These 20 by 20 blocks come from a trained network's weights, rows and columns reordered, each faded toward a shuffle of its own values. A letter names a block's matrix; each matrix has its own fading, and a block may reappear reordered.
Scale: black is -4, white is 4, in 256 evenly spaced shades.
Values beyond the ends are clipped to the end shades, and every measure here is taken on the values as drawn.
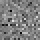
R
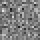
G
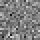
R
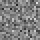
G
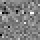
R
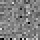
R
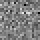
R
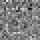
R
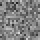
G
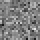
G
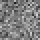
G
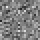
G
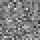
G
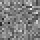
G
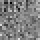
R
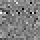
R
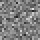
G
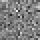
G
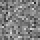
G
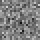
G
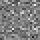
G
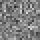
R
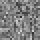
G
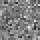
G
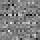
R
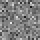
G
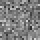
G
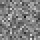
G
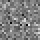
R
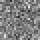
R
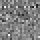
R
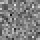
G
